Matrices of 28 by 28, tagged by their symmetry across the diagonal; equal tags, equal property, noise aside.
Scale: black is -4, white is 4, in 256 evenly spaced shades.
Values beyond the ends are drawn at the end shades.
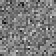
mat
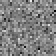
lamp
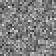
lamp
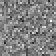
lamp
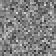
lamp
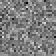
lamp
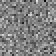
lamp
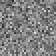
lamp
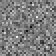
mat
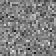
lamp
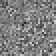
mat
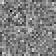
mat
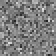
mat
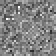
mat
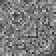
mat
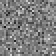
lamp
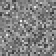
mat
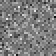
mat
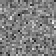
lamp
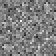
mat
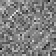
mat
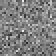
lamp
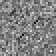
mat
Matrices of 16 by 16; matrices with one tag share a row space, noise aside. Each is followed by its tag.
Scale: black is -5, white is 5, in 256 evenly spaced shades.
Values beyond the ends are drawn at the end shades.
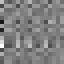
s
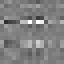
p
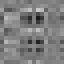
p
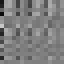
s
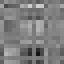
p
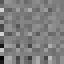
s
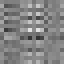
p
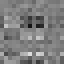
p
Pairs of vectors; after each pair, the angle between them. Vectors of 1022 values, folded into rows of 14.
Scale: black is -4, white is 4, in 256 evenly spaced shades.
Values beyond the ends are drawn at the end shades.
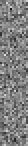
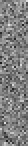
partly aligned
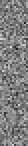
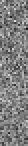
orthogonal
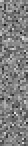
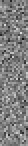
partly opposed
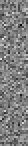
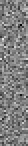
nearly parallel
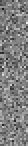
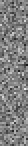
orthogonal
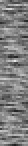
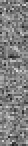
partly aligned
